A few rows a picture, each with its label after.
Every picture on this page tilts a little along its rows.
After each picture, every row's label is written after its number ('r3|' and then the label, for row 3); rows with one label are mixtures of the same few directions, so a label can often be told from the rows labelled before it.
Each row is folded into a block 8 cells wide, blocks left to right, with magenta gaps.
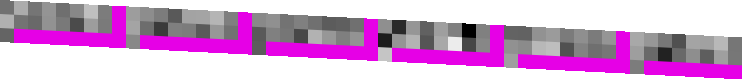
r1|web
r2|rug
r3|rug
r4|web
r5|rug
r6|rug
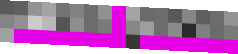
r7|rug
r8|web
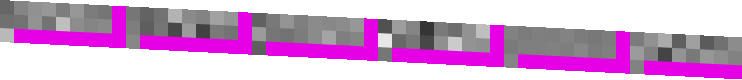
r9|web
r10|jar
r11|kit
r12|kit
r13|web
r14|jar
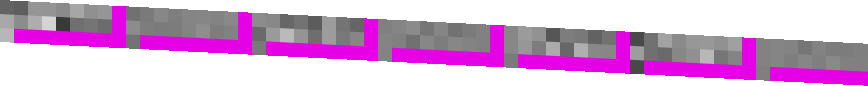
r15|rug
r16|kit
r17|jar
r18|jar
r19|jar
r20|kit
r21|jar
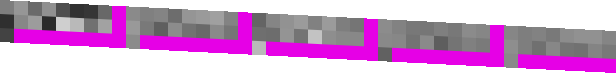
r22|rug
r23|rug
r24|web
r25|web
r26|rug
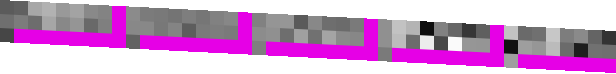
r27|kit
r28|web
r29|jar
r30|jar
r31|kit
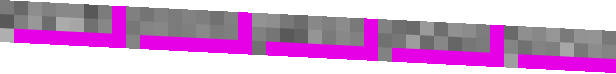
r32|web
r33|web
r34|rug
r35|jar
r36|web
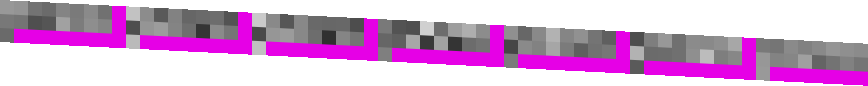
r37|rug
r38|kit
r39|kit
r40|jar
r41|kit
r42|kit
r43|rug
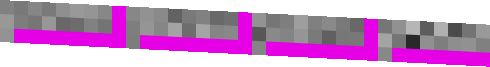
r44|rug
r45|jar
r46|kit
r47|jar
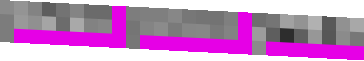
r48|jar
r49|rug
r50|jar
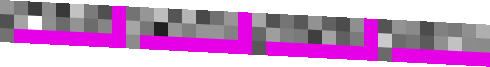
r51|jar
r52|jar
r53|web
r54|kit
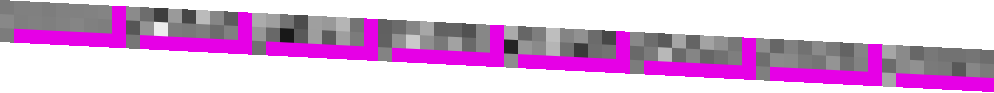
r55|kit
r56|jar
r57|rug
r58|rug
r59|kit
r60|jar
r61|web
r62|kit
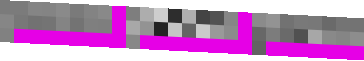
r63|jar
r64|jar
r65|rug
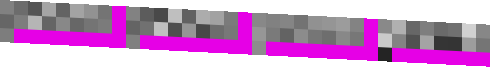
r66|jar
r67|jar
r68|rug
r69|web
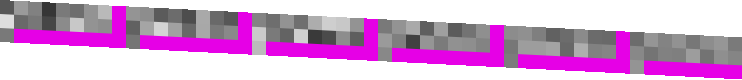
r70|kit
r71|jar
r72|rug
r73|jar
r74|jar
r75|web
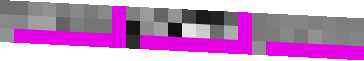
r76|rug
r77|rug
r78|web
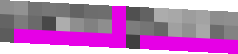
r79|rug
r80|kit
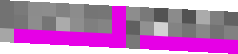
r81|web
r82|jar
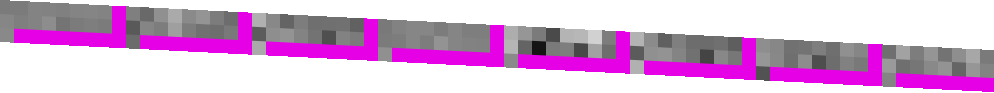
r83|rug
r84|kit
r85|kit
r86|web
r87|rug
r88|kit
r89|web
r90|web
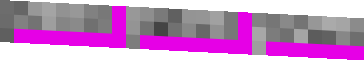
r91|kit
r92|rug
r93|rug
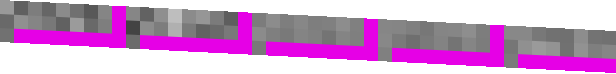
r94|web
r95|kit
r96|web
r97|rug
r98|jar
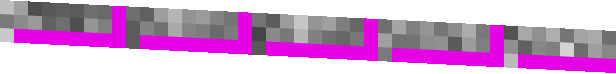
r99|kit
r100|kit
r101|kit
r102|web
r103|web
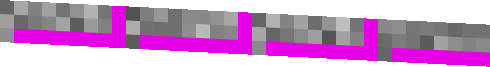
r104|web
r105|kit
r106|web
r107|rug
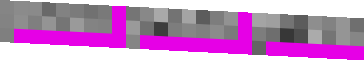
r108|jar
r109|jar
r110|rug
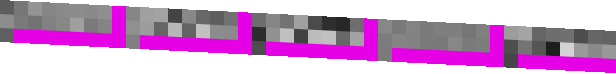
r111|kit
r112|jar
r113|rug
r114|web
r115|rug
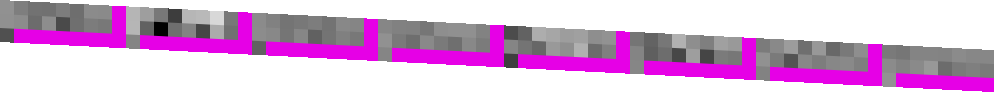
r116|web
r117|rug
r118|web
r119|rug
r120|kit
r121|jar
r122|jar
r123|rug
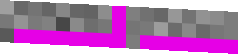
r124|web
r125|jar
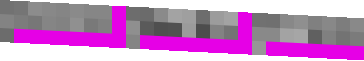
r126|kit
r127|jar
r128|rug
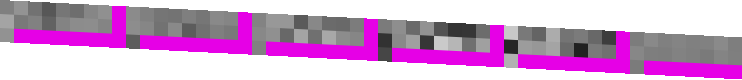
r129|kit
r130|web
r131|jar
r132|rug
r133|kit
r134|web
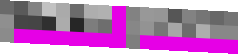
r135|jar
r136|jar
